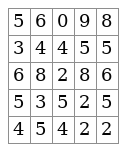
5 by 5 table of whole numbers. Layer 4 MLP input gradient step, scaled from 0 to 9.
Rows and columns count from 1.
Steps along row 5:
up down down same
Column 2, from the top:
6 4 8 3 5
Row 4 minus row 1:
0 -3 5 -7 -3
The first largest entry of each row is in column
4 4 2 1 2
